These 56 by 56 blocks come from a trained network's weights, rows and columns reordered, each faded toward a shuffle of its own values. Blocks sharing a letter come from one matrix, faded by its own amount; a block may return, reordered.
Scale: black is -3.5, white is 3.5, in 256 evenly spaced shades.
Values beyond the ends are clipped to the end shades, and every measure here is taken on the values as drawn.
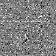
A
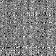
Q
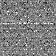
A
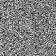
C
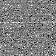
A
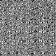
Q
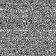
A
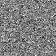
C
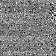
A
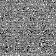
A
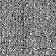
Q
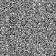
C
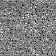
A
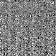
Q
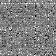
A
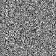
C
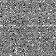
A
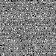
A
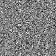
C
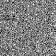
C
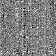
Q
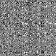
Q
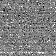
A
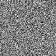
C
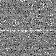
A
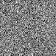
C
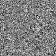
C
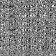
Q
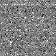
A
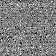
A
